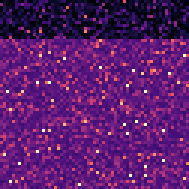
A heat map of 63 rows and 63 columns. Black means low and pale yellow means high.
The bottom part is higher, past a seam about 20% of the way down. There are no regular stripes. Most values sit low, with a long tail of high ones. On average the colour sits 30% of the way up the scale.
